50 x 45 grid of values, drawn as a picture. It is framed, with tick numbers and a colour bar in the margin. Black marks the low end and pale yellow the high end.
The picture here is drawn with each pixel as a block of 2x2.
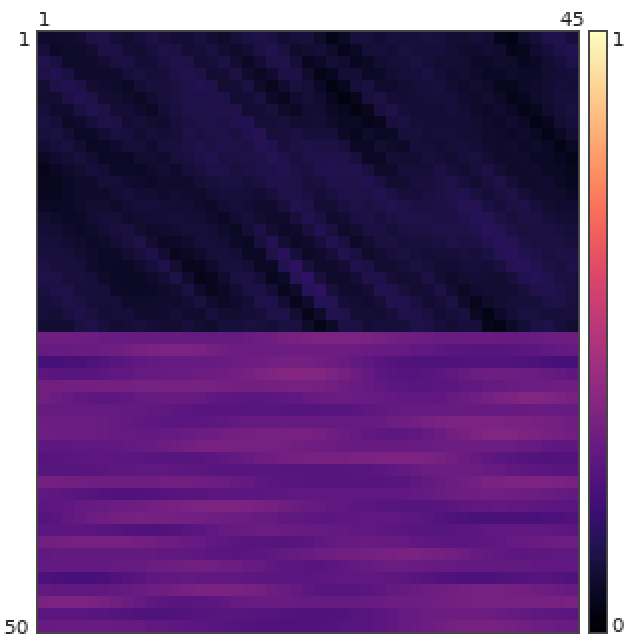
It is made of 2 by 1 panels. Panel 1,1: very low, slanting down to the right, faint in contrast. Panel 2,1: low, streaked across, faint in contrast.
